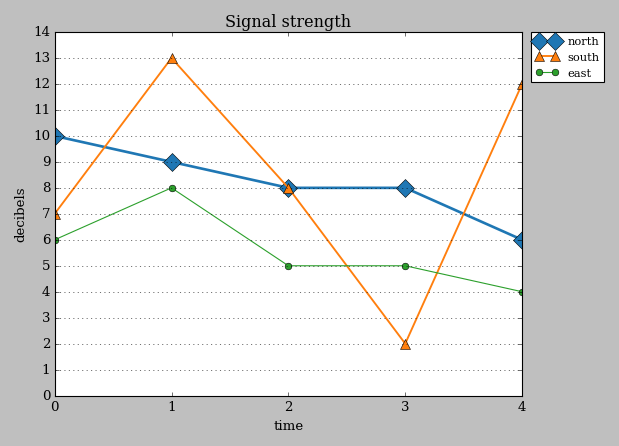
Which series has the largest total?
south
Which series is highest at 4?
south
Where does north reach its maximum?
0
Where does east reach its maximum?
1
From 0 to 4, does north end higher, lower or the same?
lower
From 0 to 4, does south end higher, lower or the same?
higher
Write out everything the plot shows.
Title: Signal strength
x-axis: time, ticks 0 1 2 3 4
y-axis: decibels, ticks 0 1 2 3 4 5 6 7 8 9 10 11 12 13 14
Legend: north, south, east
Values:
north: 10 9 8 8 6
south: 7 13 8 2 12
east: 6 8 5 5 4
